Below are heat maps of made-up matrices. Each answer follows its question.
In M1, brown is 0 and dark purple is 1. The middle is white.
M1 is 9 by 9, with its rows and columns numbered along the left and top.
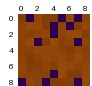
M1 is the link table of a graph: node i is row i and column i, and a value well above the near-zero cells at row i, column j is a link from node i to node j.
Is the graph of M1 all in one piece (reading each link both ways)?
yes
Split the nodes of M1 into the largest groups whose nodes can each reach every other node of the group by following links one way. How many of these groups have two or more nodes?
0
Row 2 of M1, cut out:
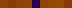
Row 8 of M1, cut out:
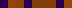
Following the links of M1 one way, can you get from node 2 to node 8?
no
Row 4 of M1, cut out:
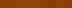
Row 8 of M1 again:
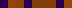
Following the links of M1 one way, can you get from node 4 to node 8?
no
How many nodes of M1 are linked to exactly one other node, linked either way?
2
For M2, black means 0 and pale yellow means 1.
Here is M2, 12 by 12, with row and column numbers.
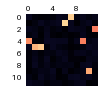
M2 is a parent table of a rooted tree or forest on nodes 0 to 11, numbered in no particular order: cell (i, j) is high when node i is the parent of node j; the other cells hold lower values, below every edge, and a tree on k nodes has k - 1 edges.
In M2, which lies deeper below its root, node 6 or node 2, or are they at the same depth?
node 6
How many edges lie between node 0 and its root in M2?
1
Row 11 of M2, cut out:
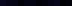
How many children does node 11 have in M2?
0
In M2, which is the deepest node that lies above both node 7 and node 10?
4
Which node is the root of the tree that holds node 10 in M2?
4
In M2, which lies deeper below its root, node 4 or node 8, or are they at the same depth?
the same depth
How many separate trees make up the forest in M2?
4
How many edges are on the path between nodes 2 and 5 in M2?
1
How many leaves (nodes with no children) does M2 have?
6
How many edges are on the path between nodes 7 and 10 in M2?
4
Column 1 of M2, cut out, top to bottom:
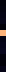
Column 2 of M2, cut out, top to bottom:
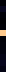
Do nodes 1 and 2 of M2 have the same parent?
yes
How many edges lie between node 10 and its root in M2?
2
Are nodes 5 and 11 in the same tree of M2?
yes
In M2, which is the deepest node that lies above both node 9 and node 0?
4
